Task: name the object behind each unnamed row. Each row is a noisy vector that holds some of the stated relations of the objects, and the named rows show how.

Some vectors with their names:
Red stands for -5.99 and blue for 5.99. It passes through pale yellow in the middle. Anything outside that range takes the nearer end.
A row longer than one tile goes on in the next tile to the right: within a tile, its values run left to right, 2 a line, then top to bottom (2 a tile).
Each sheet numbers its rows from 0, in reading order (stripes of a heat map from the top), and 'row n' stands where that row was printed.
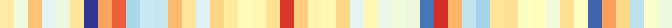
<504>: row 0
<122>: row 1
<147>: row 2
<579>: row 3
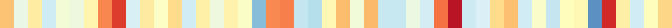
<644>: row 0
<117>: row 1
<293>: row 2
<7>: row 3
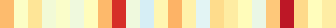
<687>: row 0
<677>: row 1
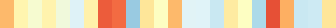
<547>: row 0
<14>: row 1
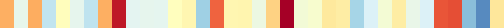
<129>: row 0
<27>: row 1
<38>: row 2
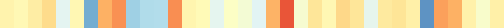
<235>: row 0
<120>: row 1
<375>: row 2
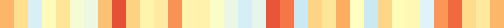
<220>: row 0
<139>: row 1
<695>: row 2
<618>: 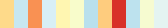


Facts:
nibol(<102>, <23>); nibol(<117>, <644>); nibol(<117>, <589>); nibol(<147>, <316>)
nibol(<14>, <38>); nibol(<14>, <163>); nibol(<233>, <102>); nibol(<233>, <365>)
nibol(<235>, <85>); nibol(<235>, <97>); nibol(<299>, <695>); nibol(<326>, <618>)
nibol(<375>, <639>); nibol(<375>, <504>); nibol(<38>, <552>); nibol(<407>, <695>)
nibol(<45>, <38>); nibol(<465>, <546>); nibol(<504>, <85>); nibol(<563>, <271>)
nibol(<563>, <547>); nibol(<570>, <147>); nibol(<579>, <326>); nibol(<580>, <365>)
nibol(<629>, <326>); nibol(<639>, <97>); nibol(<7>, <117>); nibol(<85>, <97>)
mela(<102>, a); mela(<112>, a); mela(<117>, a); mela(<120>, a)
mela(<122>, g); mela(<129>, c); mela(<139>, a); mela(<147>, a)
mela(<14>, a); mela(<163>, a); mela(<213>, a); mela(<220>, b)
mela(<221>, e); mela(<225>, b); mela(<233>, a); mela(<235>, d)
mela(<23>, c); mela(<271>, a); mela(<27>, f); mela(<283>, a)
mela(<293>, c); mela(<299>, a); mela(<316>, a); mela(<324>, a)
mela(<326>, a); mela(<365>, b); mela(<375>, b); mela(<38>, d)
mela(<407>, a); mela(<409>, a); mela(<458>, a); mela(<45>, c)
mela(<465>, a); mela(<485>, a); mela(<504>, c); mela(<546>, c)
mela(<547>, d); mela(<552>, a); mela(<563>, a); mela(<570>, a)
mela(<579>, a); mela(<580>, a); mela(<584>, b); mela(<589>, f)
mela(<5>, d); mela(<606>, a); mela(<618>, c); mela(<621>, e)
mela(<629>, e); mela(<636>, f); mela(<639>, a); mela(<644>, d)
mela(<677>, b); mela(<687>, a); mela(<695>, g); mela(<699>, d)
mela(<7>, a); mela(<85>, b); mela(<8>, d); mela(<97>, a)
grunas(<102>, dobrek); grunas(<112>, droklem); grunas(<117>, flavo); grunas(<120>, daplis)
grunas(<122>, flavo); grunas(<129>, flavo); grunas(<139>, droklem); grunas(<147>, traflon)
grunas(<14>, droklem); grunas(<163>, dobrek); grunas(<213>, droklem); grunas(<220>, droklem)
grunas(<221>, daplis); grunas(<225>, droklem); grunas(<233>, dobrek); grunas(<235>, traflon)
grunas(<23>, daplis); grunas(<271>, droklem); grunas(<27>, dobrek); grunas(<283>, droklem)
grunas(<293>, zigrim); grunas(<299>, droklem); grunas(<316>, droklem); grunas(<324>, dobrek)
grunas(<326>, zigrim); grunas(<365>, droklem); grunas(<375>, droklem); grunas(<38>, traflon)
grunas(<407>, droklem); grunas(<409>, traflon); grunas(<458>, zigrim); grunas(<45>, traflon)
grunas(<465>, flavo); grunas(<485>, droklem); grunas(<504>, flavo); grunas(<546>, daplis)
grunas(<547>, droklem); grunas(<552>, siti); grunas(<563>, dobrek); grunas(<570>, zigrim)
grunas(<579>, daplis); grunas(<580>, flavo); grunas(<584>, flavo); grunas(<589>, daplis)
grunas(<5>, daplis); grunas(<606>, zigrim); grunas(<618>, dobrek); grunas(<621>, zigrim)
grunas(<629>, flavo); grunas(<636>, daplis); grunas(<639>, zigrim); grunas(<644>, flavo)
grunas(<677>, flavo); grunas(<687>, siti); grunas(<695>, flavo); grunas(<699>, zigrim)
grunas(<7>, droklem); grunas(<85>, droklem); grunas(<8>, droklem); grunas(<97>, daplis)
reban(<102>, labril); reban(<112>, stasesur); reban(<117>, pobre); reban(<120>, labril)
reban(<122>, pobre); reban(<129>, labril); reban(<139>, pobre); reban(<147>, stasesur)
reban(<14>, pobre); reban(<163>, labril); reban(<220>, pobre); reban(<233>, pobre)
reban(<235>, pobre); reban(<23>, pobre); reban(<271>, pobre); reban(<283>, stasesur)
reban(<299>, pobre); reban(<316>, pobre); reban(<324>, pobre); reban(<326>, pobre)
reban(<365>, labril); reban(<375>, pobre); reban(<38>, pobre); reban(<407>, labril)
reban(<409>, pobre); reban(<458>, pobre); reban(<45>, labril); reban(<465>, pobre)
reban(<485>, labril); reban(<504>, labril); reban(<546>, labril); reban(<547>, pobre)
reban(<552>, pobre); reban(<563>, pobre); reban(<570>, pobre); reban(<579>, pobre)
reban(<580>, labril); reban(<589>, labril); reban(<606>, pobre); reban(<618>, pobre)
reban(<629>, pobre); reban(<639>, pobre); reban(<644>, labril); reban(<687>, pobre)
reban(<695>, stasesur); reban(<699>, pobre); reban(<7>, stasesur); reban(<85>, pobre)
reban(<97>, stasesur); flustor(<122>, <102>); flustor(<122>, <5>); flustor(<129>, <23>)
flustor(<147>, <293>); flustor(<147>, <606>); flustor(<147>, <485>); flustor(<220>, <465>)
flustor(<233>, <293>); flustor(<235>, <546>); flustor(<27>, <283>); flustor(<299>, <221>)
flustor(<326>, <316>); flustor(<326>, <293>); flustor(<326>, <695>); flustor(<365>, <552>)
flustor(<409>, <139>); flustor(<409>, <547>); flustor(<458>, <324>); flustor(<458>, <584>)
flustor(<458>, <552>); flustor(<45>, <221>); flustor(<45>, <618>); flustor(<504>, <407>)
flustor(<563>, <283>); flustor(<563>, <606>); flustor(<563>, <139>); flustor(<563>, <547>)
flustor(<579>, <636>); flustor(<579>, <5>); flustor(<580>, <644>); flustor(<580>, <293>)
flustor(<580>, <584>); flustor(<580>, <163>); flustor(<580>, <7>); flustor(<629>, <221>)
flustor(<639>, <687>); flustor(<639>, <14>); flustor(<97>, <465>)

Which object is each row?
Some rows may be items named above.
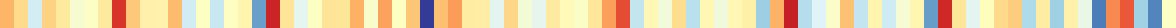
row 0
<122>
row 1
<7>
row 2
<85>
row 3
<5>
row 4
<102>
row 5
<7>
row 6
<45>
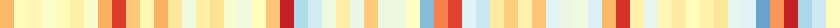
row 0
<584>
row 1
<699>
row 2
<233>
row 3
<458>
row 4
<563>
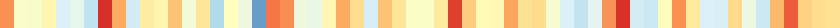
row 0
<283>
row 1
<580>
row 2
<122>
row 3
<409>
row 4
<365>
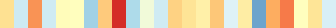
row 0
<618>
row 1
<97>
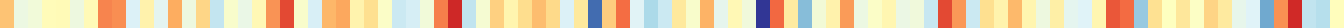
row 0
<8>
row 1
<552>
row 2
<606>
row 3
<639>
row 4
<326>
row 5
<283>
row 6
<547>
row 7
<563>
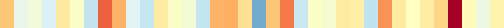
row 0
<14>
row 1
<629>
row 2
<621>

